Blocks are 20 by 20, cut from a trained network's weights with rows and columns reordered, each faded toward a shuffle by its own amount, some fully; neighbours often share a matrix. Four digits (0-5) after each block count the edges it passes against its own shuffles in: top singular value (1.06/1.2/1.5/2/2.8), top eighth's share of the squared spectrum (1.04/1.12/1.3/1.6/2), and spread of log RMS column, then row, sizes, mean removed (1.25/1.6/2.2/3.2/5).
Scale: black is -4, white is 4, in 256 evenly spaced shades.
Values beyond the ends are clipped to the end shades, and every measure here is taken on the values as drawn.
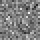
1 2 0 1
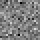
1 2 0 1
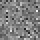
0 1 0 0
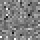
0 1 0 0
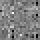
3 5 1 1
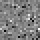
0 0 0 0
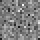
0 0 0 0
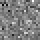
1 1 0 1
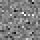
0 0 0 0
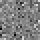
0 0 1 0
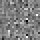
2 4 1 0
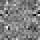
3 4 2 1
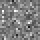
1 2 1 0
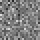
1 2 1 0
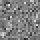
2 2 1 0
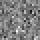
1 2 0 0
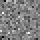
0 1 0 0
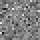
0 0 0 0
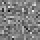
2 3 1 0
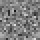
2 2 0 1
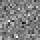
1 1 0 0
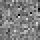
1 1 0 0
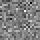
2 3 1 1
